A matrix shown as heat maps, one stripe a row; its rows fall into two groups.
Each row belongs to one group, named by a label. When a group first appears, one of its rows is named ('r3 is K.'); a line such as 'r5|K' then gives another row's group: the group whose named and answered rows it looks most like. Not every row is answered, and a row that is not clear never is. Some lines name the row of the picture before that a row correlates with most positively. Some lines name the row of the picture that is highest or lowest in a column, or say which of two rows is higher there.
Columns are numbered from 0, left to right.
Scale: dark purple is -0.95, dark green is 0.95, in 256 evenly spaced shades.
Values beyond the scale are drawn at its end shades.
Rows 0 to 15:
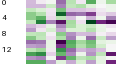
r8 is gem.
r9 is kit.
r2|gem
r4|kit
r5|kit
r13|kit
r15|kit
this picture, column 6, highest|5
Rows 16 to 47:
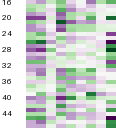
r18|gem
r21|gem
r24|kit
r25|gem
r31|kit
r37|gem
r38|gem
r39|kit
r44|gem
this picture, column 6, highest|39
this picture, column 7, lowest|39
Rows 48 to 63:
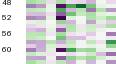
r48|gem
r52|kit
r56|kit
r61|kit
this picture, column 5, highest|49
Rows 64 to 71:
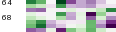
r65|gem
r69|kit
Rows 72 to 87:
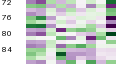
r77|kit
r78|kit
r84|gem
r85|gem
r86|gem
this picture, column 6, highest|87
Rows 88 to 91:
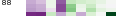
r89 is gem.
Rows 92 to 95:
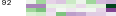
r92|kit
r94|kit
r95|gem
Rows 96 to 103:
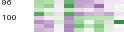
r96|gem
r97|gem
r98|gem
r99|gem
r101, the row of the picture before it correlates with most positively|93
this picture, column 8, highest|101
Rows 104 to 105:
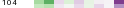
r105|kit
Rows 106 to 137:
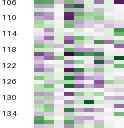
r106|kit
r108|gem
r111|gem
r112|gem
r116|kit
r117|kit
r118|gem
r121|kit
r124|gem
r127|gem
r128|kit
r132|kit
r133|gem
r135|gem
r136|gem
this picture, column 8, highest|120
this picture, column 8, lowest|106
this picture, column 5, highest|131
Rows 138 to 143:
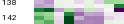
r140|kit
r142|gem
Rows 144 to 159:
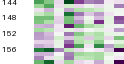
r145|kit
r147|gem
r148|kit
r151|kit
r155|kit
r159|kit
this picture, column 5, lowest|144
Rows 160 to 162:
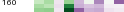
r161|gem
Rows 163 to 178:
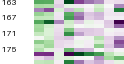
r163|gem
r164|kit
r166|gem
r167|gem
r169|kit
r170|gem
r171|gem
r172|kit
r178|gem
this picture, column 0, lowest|176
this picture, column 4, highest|176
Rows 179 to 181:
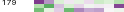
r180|kit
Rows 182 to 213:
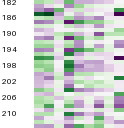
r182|gem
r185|kit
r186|gem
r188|gem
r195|gem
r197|gem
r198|gem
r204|gem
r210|gem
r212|kit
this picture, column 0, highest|185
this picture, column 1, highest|185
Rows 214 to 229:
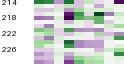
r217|kit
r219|kit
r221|gem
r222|kit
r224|gem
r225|gem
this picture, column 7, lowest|217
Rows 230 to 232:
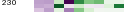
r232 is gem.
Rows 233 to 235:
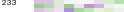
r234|gem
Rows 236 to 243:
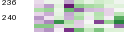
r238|gem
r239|kit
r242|kit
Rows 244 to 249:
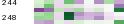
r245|kit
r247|gem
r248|gem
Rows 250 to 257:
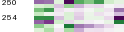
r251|gem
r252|kit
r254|kit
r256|gem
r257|gem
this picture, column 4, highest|250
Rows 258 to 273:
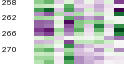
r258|kit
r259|gem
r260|kit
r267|kit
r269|gem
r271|gem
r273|gem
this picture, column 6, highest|264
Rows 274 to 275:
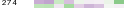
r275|gem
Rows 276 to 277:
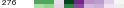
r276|gem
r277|gem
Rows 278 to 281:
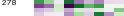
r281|kit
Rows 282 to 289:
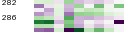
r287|kit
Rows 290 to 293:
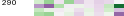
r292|kit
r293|kit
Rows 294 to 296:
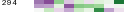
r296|kit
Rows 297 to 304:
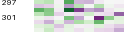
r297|gem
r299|gem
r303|kit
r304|kit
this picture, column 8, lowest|300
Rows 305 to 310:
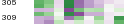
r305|gem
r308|gem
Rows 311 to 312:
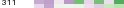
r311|kit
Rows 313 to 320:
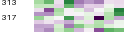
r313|gem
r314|gem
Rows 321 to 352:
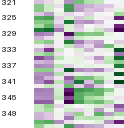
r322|gem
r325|kit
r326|gem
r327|kit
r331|gem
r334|kit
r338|gem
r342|gem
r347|kit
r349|kit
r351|kit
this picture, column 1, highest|328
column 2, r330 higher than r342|Yes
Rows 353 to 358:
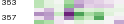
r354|gem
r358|kit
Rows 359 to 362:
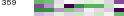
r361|kit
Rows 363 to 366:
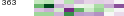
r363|gem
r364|kit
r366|gem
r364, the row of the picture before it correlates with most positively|359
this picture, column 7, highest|365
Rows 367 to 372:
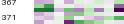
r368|kit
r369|kit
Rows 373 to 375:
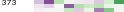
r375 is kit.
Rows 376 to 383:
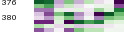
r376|kit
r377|kit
